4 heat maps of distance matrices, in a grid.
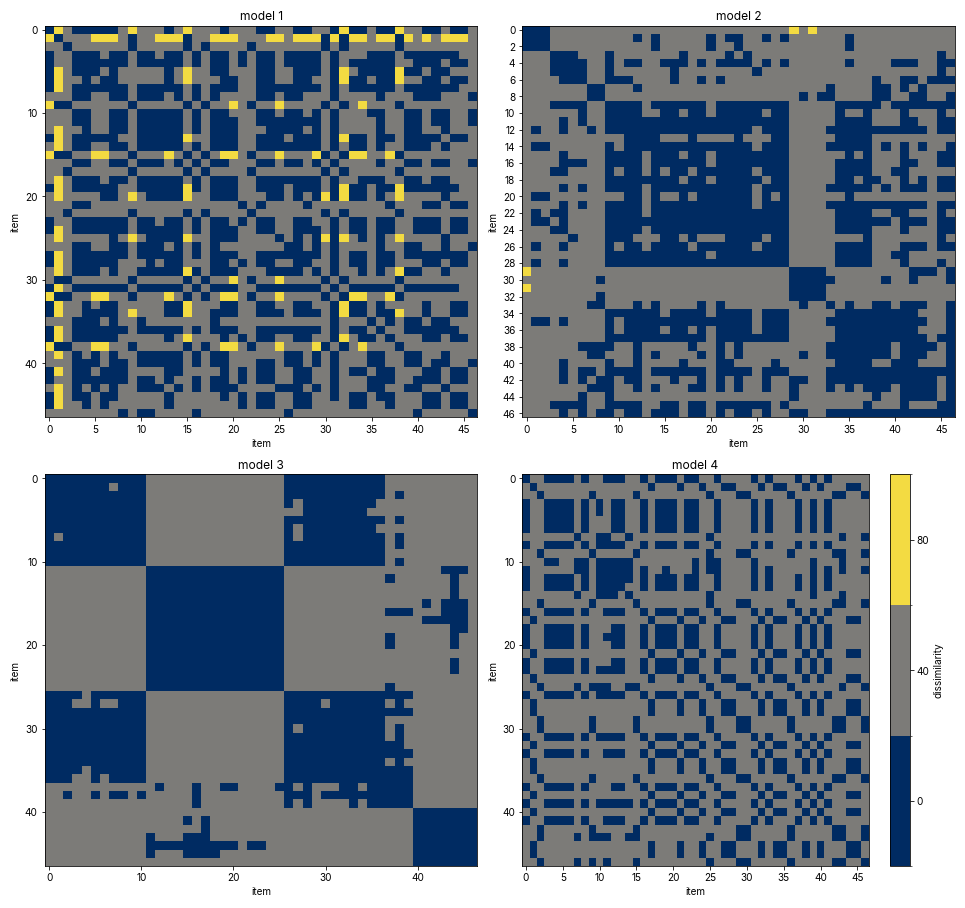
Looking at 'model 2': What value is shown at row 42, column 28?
40
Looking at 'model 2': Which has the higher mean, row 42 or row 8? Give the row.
8
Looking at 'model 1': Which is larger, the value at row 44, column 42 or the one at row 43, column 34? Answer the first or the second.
the second
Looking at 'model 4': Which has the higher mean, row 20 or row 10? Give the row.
10
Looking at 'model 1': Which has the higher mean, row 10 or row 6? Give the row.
6
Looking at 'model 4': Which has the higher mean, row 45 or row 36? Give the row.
36
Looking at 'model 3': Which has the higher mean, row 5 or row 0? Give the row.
0
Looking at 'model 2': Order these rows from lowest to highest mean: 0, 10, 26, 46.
46, 26, 10, 0
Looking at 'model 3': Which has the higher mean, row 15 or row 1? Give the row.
15
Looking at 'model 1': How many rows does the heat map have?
47
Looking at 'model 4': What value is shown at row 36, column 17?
40
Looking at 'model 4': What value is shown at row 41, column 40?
40
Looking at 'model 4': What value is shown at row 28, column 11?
40
